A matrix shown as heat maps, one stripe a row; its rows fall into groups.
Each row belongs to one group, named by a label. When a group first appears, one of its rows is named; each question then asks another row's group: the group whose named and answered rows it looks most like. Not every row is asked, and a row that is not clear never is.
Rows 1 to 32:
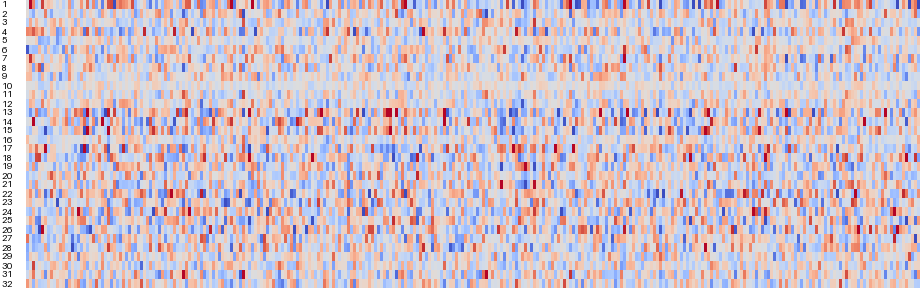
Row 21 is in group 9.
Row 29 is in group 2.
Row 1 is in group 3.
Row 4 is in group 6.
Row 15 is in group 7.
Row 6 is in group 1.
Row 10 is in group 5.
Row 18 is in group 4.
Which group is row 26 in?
9
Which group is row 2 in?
9
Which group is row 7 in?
3
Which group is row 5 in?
5
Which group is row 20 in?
5
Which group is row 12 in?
3
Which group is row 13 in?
7
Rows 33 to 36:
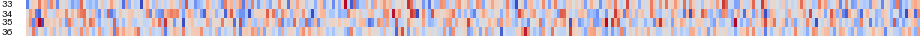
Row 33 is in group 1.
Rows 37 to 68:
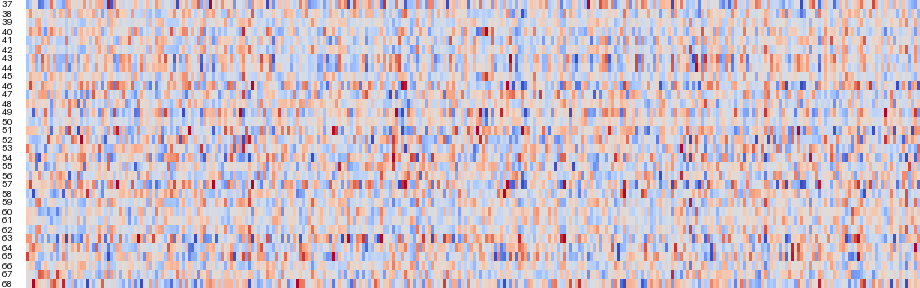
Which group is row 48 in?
2
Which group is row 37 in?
5
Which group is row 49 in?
9
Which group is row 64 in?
6
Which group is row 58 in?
1
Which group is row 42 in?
4
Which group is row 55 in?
7
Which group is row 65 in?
6
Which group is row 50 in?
9
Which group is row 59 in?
4
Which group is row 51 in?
2
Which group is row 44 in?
3
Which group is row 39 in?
4
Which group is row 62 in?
4
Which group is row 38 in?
3
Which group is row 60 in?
5
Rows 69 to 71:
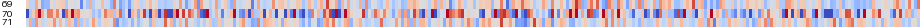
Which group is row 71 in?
9
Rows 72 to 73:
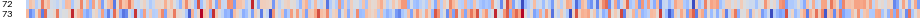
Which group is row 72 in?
3
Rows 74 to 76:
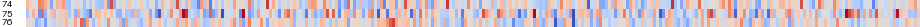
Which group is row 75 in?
9
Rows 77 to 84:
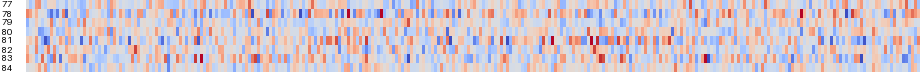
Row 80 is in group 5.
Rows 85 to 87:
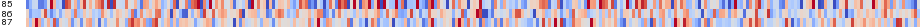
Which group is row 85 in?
5
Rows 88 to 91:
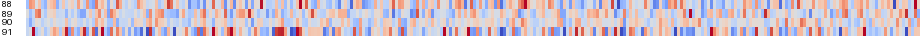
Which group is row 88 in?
6
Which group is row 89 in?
4
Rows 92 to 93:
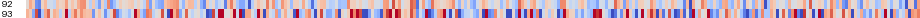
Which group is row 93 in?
7
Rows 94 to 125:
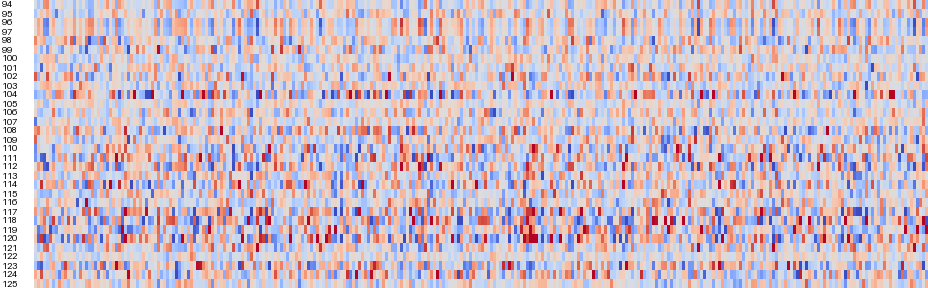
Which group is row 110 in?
6
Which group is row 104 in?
5
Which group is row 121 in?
4
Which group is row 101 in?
1
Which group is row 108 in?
3
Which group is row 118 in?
6
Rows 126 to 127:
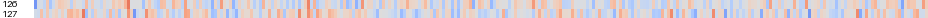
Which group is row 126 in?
6
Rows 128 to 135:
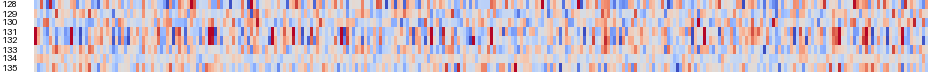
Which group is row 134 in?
6
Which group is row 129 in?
7
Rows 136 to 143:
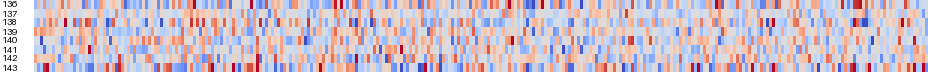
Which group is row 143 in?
4
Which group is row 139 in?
6
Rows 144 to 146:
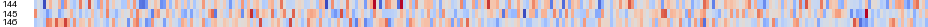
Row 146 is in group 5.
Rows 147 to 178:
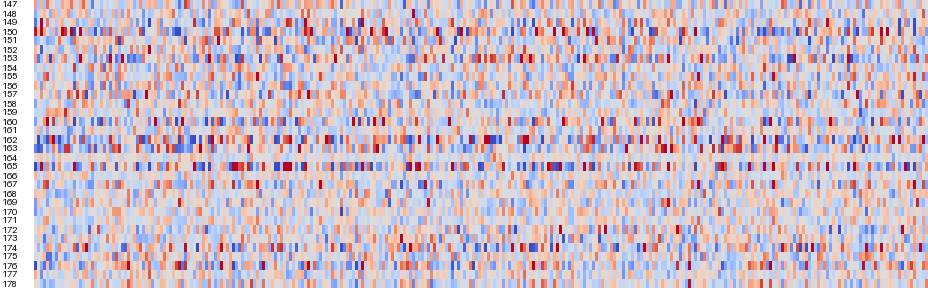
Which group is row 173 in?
7
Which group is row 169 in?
2
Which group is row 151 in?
5
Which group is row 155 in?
4
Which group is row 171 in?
4
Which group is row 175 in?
5
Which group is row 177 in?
1
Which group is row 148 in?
6
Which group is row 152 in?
1
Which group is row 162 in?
9
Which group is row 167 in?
4
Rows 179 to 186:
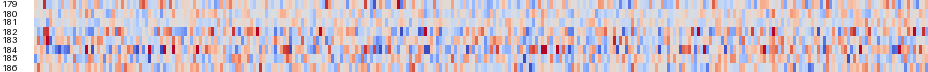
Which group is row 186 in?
3
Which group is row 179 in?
7
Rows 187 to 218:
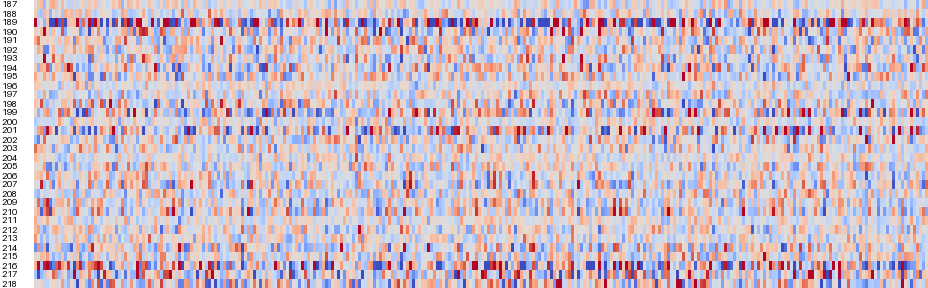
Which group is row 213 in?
1
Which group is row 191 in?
3
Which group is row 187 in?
3
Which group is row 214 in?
2
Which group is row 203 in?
6
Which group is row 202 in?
7
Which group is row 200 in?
5
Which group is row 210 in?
9
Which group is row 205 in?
5
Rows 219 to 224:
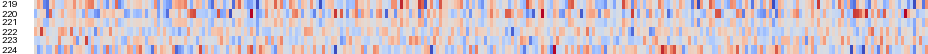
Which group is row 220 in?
9
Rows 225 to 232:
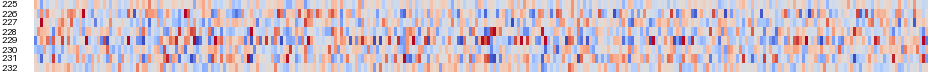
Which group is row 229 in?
6
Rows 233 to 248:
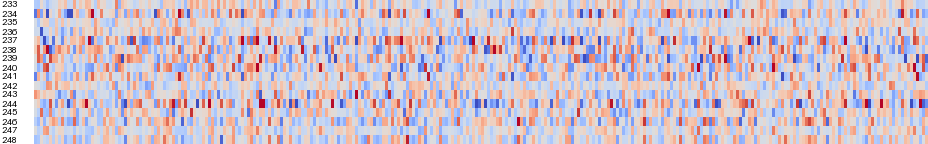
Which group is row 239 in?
3
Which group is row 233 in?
5
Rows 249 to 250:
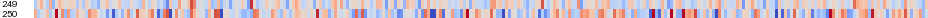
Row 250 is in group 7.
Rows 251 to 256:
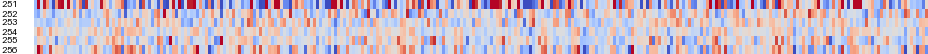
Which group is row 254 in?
3
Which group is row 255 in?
7
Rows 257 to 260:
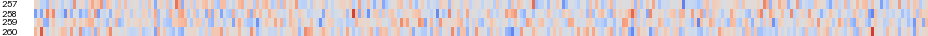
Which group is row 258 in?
1
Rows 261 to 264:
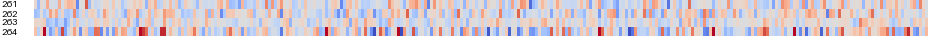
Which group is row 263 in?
5
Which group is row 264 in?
7
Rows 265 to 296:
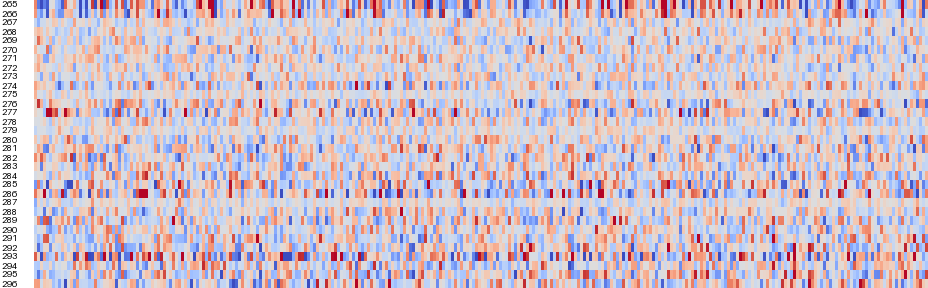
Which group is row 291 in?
4
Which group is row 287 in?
2
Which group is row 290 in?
5
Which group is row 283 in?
1
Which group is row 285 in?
2
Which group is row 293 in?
1
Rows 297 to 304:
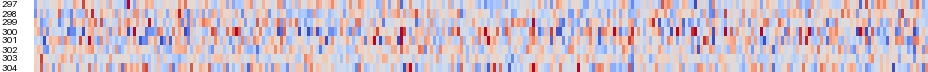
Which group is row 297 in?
2
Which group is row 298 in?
2
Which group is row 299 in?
1
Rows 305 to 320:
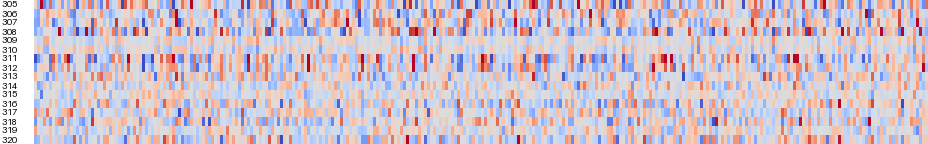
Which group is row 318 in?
2
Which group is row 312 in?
6
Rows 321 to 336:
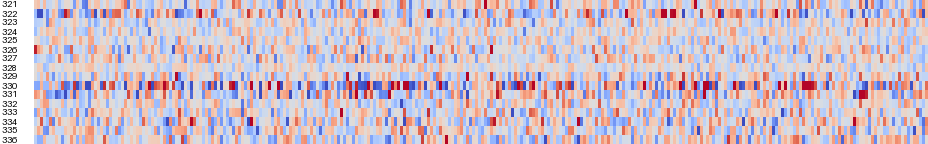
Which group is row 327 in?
5
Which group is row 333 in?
2
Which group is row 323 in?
9
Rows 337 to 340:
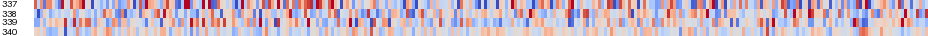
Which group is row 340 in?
5
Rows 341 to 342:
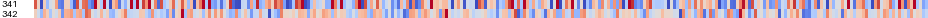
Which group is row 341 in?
1
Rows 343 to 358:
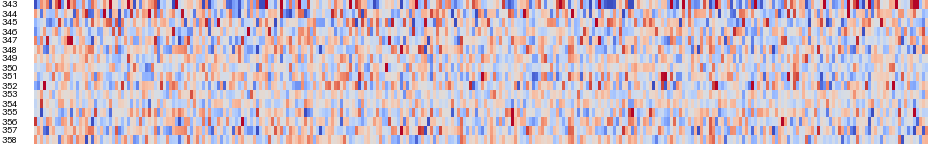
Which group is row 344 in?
1
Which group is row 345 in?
5
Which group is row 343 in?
2
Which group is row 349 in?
6
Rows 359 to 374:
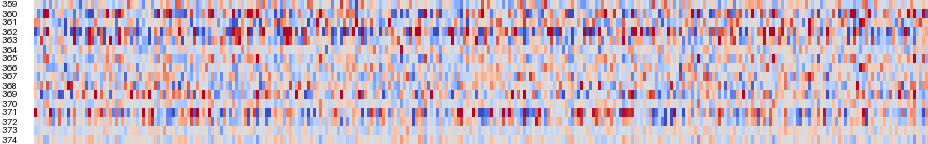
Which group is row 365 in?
4
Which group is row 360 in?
4
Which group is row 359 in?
6
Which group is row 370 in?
4
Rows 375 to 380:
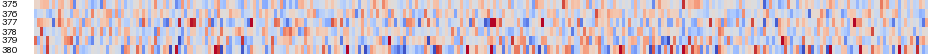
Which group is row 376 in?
5
